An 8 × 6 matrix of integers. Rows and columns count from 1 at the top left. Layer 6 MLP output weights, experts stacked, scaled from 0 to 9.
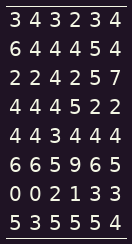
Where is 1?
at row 7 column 4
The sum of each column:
30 27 30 32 33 33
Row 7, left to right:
0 0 2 1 3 3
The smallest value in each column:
0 0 2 1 2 2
